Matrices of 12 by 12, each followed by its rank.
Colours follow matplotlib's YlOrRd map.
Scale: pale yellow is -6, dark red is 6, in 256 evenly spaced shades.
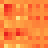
two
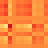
one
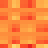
one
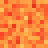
full rank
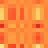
one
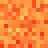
full rank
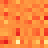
two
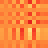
one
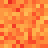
full rank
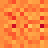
two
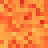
full rank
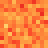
full rank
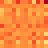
two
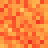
full rank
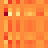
one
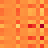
one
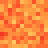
full rank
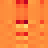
one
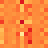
two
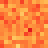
full rank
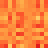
two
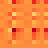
one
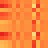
one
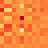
two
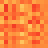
two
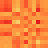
two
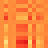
one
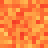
full rank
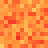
full rank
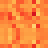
two
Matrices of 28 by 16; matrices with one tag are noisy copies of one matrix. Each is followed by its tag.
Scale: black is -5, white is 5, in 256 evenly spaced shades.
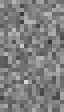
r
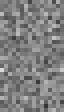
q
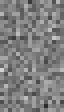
q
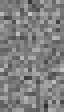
q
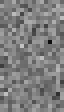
r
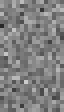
r
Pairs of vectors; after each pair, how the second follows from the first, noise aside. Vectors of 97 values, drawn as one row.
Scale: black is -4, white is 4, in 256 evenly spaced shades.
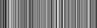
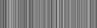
shrunk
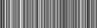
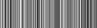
sign-scrambled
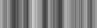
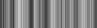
wrapped around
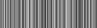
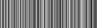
wrapped around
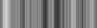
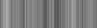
shrunk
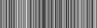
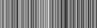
wrapped around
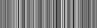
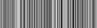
sign-scrambled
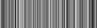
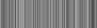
shrunk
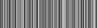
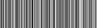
wrapped around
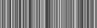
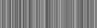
shrunk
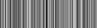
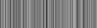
shrunk
